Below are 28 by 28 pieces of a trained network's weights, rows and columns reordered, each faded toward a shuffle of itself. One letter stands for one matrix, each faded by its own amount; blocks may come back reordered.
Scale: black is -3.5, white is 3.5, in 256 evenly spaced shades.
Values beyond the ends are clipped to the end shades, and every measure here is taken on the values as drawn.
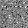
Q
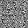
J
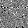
Q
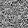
J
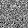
J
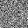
J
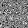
J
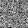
J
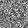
J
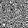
J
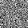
J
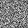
Q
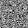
J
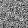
Q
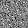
Q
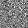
J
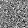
J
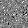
Q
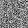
Q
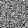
J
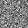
J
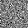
J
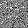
Q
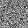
J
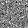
Q
